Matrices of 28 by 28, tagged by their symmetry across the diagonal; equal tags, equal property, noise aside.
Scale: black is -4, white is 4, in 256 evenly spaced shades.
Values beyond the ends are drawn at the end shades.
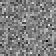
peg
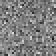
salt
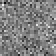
salt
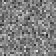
peg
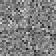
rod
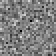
rod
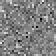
rod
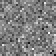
rod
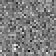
peg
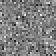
salt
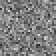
salt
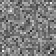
rod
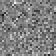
salt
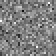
peg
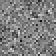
rod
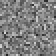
salt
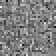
salt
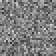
peg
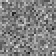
rod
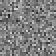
salt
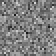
peg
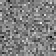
peg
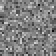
peg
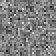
rod
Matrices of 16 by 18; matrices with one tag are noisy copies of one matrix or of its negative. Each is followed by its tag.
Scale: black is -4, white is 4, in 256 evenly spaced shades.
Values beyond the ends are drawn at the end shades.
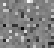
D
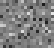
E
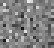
D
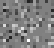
D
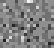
D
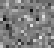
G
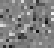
E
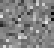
E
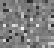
D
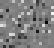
E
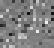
E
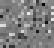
E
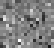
G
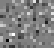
E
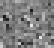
G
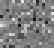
E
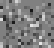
G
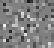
D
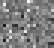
D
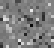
G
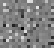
D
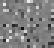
D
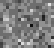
G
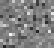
E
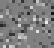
E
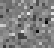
E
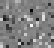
G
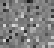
D
